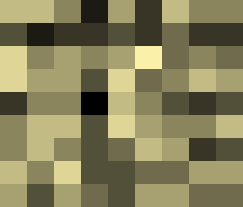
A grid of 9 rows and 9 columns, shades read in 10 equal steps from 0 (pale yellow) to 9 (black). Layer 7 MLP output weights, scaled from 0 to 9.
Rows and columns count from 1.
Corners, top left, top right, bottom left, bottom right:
2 4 3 5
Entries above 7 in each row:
1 1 0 0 1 0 0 0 0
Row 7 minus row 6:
0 0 2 0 4 -1 -1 3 4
